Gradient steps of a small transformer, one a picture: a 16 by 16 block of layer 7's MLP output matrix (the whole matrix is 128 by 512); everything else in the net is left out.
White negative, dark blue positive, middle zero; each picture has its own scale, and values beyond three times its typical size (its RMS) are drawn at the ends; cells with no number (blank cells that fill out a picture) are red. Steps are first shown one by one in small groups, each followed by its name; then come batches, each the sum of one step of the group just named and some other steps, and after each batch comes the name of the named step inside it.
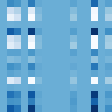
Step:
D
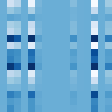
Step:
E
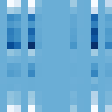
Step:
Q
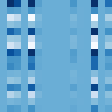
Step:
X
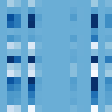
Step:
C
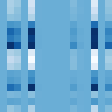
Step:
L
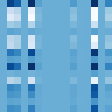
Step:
X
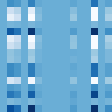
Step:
D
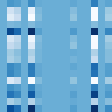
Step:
D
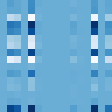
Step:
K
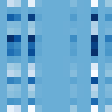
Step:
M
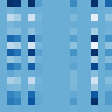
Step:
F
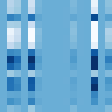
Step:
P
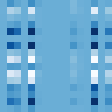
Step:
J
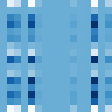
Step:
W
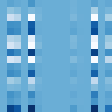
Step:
K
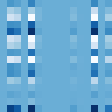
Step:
K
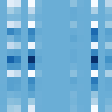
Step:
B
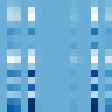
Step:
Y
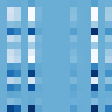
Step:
Y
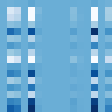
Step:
Y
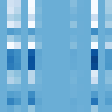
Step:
B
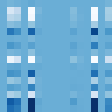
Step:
Y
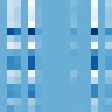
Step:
B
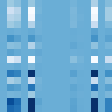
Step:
Y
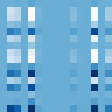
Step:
Y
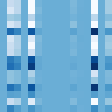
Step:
B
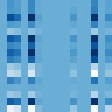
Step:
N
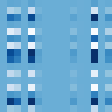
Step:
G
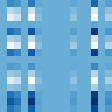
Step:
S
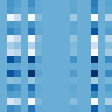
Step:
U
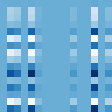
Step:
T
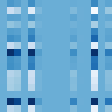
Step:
N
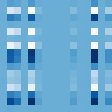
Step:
G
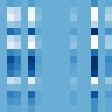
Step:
U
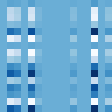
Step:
T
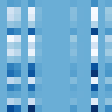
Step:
T
